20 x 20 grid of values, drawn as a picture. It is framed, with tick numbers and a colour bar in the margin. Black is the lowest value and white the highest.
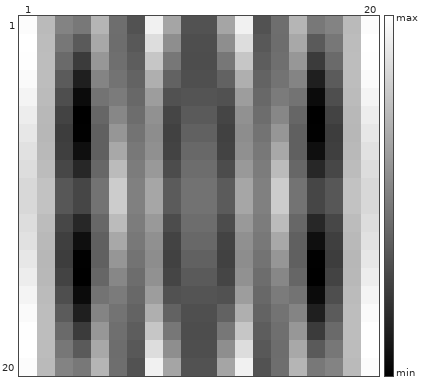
Slope: none. Mirror symmetry: left to right and top to bottom. Grain: streaks running down.
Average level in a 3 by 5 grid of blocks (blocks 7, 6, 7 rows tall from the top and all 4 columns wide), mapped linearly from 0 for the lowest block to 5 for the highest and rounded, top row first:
54045
45054
54045
